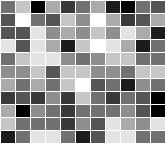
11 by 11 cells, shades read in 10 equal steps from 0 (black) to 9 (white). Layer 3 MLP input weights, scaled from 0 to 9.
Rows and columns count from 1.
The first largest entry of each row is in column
2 2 3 7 3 3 6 6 1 8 3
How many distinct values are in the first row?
7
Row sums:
37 57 57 61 63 62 53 34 37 56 53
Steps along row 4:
down up down down up up down down down up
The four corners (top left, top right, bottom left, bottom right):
4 3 1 4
